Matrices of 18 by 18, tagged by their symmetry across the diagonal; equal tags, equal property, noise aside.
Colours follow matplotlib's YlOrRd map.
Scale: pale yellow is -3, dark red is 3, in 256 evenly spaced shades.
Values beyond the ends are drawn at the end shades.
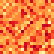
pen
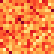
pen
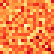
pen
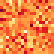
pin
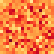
pen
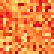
pin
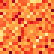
pen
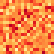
pen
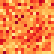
pen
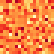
pin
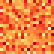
pin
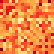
pen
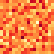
pin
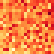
pin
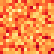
pen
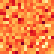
pen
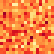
pin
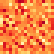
pin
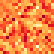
pin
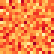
pin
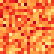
pen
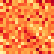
pin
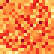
pen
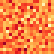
pin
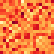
pen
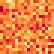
pin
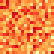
pen
